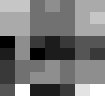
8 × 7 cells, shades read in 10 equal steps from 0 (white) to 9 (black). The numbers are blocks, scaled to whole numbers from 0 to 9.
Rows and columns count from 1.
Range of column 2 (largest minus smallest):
5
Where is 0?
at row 8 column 2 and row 8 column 7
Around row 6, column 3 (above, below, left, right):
9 4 5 4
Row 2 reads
3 3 5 5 5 3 2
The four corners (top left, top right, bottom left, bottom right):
2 3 6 0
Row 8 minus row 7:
-1 -5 4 4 2 -3 -4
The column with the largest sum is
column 3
